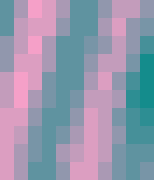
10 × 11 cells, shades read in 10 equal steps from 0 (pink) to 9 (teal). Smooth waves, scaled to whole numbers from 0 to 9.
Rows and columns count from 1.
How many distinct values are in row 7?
7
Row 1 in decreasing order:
6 6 6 4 4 3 3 2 2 1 0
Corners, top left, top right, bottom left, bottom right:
6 4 1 5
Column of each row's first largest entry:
1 1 11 11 11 11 11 10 4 3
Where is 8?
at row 6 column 10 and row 7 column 11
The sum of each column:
28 17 26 42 49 45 30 25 33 56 69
